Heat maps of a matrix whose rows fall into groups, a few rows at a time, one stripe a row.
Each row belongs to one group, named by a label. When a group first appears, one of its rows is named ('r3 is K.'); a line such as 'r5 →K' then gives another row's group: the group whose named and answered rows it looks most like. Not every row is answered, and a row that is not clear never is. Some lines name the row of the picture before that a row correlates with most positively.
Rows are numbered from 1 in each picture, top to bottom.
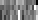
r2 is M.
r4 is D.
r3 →D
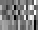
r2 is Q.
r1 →M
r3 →M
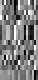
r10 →M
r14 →M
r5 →D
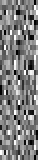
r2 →M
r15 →Q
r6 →Q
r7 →D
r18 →D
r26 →D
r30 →M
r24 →Q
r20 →M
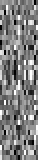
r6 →D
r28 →M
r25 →D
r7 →D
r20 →M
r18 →D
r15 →Q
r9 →D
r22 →M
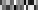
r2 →Q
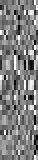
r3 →Q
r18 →Q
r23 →M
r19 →M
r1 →M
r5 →M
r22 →Q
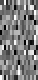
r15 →D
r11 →Q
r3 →M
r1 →D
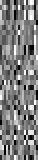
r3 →Q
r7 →D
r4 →Q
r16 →D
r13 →D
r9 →M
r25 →D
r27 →Q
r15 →Q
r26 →D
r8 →M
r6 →M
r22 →Q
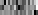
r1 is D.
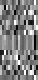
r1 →M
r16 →M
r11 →D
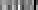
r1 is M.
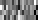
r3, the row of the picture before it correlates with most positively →2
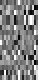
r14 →M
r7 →M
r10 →M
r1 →D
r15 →D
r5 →Q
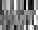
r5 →M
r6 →Q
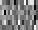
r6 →M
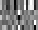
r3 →D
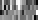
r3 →D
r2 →D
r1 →D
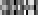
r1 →Q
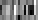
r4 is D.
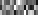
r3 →Q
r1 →D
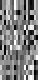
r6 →Q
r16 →Q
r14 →Q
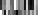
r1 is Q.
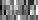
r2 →D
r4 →D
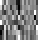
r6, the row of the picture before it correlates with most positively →2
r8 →D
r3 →M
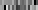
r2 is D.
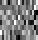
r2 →M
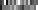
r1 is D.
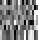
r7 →Q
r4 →M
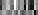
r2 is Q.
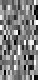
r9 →Q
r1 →M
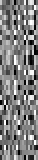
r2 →M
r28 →Q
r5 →Q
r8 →Q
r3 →Q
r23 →M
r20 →Q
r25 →D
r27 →D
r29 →M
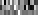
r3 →D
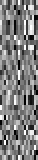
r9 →D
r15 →D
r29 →D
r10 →Q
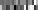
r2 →Q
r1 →M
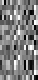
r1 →D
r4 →D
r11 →M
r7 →D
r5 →M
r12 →D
